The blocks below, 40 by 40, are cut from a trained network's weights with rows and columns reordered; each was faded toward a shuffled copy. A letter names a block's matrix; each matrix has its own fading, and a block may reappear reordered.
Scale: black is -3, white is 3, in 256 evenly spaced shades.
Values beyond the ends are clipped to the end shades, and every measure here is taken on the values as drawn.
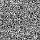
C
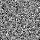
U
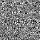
U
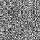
C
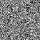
C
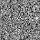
U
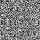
C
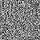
C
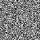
C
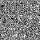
U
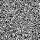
U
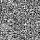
C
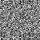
C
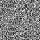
C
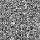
C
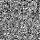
U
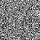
C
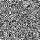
C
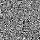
C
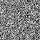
C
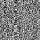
C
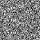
C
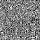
U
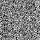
U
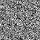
U
